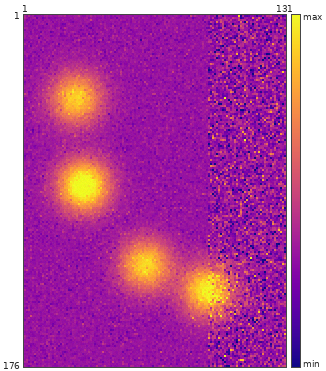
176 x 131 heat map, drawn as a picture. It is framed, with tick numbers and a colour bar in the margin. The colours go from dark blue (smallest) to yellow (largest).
A vertical seam about 70% of the way across splits the table, and the left part is calmer. Most values sit low, with a long tail of high ones. Four bumps rise from the field. No single row or column stands out from its neighbours. Neither half mirrors the other.
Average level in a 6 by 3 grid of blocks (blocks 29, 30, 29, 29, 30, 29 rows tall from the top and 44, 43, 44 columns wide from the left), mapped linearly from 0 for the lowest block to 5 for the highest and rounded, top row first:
000 / 400 / 400 / 210 / 053 / 001
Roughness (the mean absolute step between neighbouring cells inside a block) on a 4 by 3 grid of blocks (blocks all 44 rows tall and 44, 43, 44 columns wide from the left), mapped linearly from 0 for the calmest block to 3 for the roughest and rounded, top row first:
0 0 3 | 0 0 3 | 0 0 3 | 0 0 3
